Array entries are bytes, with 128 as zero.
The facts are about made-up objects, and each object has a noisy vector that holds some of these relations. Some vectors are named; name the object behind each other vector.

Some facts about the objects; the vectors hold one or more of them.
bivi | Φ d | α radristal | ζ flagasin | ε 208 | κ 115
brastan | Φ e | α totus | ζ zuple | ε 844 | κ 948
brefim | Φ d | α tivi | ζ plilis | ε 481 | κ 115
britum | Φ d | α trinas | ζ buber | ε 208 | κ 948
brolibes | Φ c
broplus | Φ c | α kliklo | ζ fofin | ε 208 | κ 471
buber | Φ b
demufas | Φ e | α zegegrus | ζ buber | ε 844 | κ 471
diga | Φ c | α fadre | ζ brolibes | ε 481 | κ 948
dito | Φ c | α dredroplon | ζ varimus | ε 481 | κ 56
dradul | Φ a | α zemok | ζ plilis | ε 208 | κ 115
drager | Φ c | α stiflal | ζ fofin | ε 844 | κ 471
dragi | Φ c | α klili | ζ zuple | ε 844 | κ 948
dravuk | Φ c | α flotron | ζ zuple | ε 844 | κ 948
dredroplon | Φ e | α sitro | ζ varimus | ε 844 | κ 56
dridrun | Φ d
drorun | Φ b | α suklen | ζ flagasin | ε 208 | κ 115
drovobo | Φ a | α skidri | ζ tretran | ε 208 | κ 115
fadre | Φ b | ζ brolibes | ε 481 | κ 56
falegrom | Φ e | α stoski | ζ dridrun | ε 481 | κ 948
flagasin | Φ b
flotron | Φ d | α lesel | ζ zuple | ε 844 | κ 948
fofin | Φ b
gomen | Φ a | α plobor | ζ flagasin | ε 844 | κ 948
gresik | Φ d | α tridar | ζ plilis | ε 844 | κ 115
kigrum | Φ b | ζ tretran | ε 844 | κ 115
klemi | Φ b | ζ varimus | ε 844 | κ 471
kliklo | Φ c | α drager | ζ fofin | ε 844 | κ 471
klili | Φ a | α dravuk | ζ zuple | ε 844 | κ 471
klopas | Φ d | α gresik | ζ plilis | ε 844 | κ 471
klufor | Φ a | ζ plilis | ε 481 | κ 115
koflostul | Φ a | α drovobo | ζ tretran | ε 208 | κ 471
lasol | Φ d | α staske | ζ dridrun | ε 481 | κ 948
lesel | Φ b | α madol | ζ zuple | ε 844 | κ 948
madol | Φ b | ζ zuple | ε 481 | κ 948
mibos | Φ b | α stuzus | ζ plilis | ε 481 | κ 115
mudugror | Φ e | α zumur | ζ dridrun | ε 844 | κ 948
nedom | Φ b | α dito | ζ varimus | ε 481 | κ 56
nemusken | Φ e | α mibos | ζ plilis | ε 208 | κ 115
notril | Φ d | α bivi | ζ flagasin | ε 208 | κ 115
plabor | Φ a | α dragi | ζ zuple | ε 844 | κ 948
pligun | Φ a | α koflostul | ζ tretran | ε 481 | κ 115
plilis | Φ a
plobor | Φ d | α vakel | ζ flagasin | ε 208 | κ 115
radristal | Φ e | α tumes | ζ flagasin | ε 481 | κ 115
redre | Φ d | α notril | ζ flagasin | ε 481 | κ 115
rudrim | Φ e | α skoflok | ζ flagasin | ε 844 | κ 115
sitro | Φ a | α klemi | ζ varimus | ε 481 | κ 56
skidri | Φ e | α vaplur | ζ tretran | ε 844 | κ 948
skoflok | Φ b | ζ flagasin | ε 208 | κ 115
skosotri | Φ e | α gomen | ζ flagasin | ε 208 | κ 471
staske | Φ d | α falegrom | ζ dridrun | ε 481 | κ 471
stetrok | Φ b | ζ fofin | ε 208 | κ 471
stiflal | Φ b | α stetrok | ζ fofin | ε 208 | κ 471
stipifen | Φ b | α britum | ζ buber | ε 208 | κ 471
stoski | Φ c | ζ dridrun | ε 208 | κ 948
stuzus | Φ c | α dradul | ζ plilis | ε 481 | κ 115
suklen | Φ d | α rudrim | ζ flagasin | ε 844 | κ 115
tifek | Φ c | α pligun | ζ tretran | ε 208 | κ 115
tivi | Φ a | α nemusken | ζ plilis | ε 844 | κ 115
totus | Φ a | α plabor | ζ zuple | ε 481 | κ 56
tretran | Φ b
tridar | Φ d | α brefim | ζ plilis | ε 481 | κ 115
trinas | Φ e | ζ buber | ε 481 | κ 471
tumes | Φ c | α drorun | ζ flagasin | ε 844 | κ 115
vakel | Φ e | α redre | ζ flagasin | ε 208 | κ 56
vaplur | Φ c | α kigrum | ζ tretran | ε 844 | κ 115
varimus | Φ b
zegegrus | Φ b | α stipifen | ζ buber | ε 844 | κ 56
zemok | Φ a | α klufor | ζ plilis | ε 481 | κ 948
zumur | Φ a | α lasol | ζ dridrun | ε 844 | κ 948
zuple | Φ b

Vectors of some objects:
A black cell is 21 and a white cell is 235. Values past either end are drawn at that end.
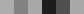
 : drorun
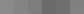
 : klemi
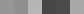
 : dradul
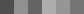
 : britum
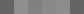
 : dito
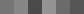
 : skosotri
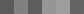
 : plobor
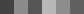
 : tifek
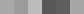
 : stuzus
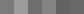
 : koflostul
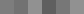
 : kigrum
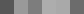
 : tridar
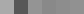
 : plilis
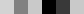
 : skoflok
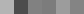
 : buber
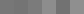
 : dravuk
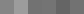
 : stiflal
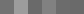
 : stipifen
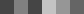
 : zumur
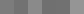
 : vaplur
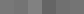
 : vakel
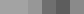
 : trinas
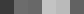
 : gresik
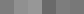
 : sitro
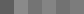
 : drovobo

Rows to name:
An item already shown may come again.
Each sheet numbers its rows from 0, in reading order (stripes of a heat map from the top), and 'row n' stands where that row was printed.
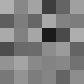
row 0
radristal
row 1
dragi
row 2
drorun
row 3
zegegrus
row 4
staske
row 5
stoski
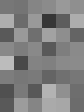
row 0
flotron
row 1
tumes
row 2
pligun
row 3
bivi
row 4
brolibes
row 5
vakel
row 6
plabor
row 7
tridar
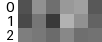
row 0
nedom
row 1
gomen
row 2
drager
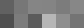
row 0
tivi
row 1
plabor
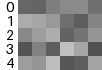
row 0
dredroplon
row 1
trinas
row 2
mibos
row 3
klopas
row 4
stuzus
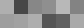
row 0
dridrun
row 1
madol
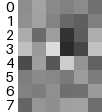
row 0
staske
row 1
stetrok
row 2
tumes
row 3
klufor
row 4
diga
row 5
redre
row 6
lesel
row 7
brefim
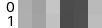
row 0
zemok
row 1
zemok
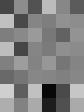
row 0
tifek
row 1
brolibes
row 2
nemusken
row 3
brolibes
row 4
falegrom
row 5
tivi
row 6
rudrim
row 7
drorun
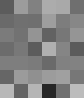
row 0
tridar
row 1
skidri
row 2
kigrum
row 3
demufas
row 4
notril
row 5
brefim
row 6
suklen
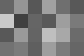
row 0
broplus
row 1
flagasin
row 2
lasol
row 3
kliklo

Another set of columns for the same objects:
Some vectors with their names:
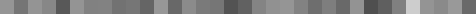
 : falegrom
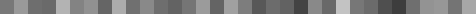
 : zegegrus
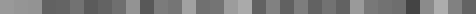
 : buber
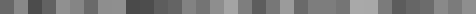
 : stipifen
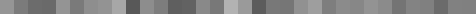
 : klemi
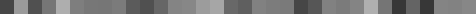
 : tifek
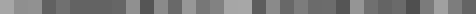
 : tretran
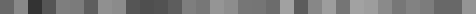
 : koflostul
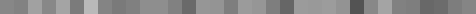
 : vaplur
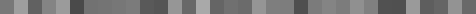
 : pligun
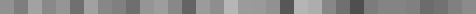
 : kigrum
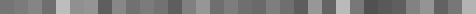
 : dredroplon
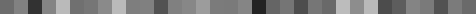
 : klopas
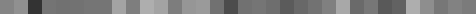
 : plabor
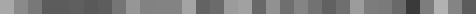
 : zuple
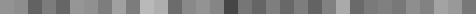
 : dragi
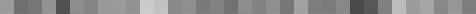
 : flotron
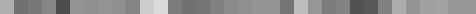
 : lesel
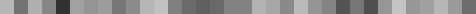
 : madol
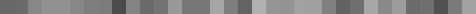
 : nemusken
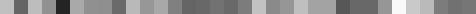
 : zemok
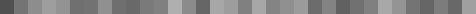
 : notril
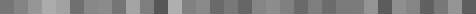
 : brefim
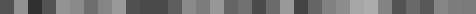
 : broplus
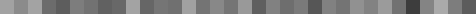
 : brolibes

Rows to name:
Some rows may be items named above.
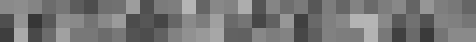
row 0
dridrun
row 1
broplus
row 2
tifek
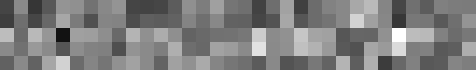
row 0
broplus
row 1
skosotri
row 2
zemok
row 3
dradul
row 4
gresik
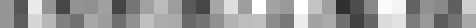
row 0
skoflok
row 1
suklen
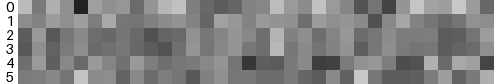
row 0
madol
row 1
vaplur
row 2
drovobo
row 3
drovobo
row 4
diga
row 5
dredroplon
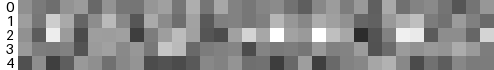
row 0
tivi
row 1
stuzus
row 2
skoflok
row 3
dravuk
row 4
broplus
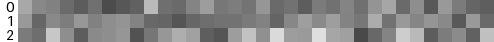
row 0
plilis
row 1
trinas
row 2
drorun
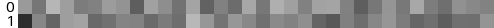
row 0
mibos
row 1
plobor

